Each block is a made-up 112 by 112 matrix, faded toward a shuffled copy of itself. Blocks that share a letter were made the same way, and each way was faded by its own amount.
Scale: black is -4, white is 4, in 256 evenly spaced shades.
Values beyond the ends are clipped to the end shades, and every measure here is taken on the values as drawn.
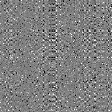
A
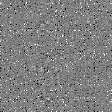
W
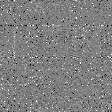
W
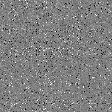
W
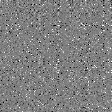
W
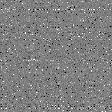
W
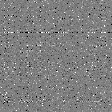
W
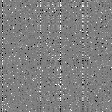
A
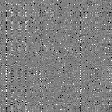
A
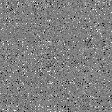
W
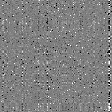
A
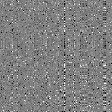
A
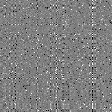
A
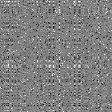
A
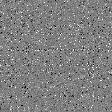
W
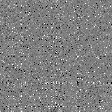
W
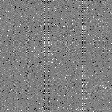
A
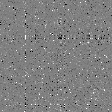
W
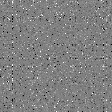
W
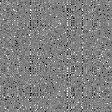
A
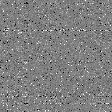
W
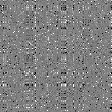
A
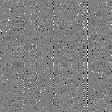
A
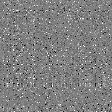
W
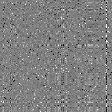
A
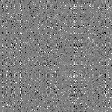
A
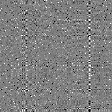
A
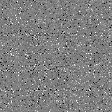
W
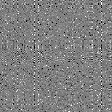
A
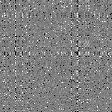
A
